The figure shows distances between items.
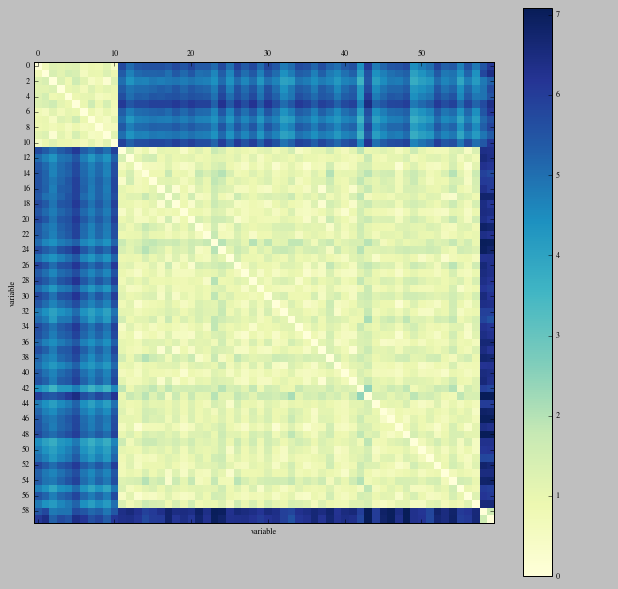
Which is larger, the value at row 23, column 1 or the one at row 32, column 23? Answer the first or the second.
the first
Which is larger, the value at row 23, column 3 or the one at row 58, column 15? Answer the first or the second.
the second
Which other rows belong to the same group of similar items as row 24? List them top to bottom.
11, 12, 13, 14, 15, 16, 17, 18, 19, 20, 21, 22, 23, 25, 26, 27, 28, 29, 30, 31, 32, 33, 34, 35, 36, 37, 38, 39, 40, 41, 42, 43, 44, 45, 46, 47, 48, 49, 50, 51, 52, 53, 54, 55, 56, 57
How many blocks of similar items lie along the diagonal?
3
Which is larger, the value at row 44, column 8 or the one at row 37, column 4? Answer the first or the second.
the second
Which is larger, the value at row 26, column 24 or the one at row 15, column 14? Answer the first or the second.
the first
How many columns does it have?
60
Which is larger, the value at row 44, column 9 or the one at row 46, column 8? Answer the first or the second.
the second
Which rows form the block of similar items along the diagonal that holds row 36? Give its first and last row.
11 to 57
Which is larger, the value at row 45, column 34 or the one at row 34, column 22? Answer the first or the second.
the first
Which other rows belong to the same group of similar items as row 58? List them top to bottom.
59
